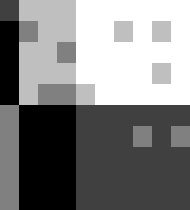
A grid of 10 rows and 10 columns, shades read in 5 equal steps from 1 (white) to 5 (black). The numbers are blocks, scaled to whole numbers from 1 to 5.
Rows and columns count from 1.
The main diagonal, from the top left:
4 3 2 2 2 4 4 4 4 4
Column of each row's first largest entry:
1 1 1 1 1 2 2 2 2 2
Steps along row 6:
up same same down same same same same same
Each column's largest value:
5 5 5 5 4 4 4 4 4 4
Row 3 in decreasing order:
5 3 2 2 1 1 1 1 1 1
